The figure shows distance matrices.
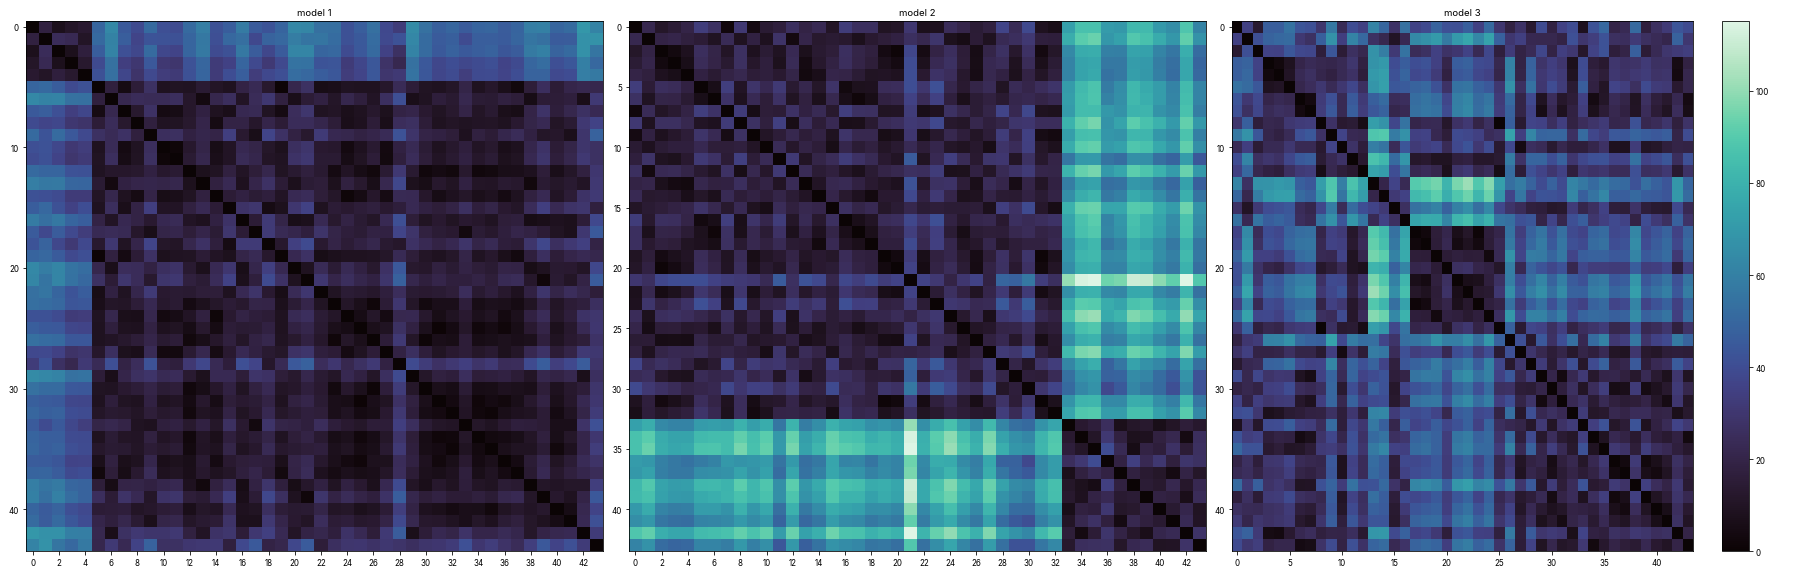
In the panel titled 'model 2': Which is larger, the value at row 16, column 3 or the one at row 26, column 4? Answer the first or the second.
the first
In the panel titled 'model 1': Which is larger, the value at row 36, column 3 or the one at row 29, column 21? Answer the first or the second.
the first
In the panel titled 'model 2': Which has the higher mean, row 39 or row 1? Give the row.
39
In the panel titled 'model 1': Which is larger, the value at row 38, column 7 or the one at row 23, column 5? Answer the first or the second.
the first
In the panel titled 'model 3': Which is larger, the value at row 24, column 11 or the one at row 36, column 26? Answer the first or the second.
the second
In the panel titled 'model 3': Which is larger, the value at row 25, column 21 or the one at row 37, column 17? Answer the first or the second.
the second
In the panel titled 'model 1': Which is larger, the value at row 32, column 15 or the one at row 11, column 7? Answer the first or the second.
the first
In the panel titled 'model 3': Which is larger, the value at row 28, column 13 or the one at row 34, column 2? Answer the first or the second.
the first
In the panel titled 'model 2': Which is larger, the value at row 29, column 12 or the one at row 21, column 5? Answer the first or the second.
the second
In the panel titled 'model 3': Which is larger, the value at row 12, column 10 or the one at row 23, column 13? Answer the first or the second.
the second
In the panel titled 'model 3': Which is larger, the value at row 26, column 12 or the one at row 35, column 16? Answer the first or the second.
the first
